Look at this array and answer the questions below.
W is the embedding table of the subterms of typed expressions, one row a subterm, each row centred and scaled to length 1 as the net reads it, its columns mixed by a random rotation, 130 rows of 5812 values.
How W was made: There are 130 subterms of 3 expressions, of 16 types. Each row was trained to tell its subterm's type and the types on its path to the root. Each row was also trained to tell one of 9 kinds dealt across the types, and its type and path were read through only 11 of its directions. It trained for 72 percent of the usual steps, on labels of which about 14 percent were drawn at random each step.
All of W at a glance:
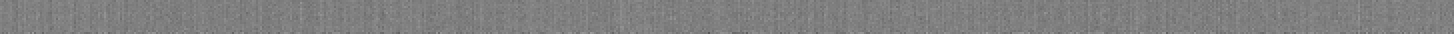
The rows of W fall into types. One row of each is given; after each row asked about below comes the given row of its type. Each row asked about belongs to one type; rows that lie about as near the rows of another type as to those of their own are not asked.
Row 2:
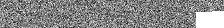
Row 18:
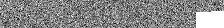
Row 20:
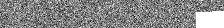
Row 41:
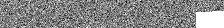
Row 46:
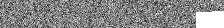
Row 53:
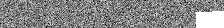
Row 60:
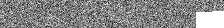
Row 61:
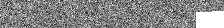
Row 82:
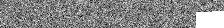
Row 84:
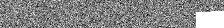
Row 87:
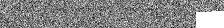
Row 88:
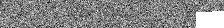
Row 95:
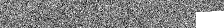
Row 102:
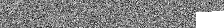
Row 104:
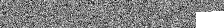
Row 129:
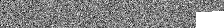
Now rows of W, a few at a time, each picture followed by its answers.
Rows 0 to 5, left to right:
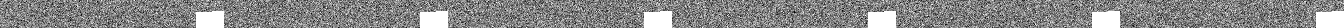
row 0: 41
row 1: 60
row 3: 88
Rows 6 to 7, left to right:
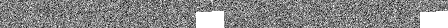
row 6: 46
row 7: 61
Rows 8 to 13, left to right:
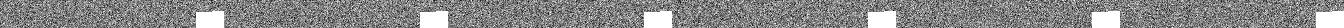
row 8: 82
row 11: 20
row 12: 53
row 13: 102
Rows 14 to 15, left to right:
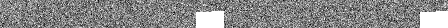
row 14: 84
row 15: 87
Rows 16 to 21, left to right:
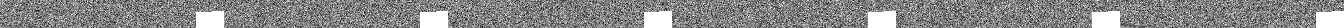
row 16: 84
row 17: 61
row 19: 102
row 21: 18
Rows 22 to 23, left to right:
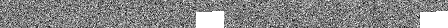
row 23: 82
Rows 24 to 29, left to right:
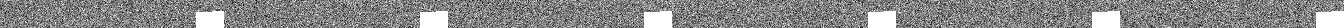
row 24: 60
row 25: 82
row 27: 95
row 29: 95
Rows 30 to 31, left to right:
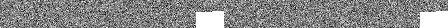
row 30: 53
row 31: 104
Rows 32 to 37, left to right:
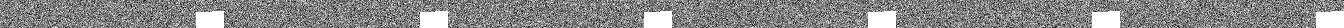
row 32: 53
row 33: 87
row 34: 88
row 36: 129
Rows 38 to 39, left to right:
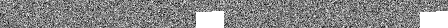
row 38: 87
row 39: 104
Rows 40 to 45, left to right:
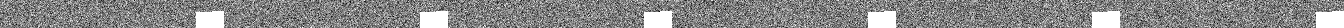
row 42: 88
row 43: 104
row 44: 102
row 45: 61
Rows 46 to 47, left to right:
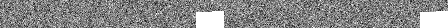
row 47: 95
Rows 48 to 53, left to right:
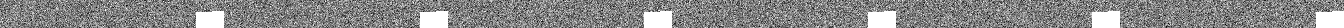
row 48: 53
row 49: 2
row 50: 60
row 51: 104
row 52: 60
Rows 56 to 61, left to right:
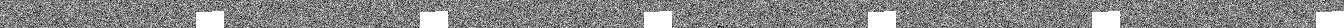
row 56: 61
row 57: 102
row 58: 95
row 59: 88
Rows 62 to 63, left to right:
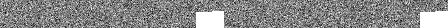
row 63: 18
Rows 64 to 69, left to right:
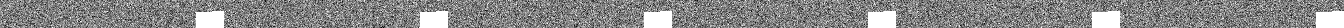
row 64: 129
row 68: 102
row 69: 53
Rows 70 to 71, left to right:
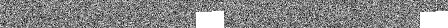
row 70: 95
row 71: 18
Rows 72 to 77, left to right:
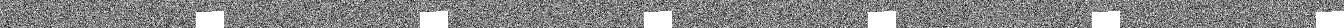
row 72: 129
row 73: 41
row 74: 102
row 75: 20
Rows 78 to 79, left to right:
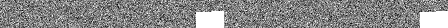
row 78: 87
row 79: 53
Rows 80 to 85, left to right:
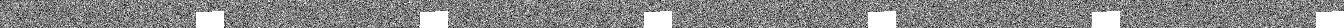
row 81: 87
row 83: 41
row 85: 104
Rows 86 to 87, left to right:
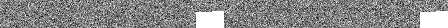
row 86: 41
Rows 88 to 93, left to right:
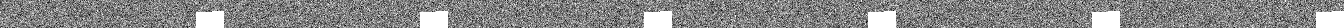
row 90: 88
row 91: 46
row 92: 95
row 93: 102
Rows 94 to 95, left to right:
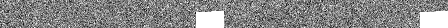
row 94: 87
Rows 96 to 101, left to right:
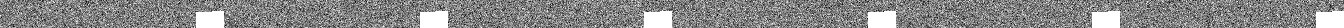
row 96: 95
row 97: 18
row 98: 129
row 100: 95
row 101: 88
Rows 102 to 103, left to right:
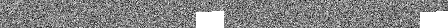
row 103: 2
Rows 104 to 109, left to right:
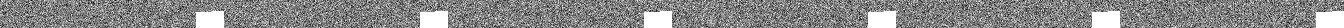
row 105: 18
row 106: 88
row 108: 104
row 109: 20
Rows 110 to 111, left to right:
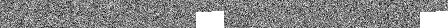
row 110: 46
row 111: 87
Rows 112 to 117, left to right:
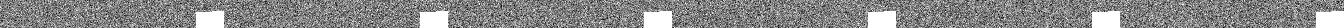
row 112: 20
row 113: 2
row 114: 104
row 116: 46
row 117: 18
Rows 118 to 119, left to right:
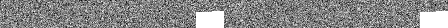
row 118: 2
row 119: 102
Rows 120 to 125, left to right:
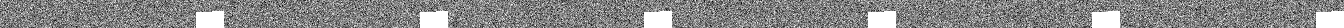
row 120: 61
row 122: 18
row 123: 88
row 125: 18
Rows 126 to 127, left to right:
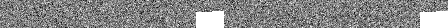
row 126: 61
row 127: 41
